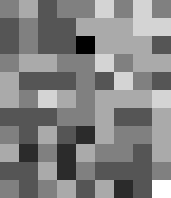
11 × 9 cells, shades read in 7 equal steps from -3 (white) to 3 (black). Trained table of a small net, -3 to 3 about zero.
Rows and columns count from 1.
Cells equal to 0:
27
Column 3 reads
1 1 1 -1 1 -2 1 -1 0 -1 0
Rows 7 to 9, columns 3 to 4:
1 0 / -1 1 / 0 2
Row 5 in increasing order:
-2 -1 0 0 1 1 1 1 1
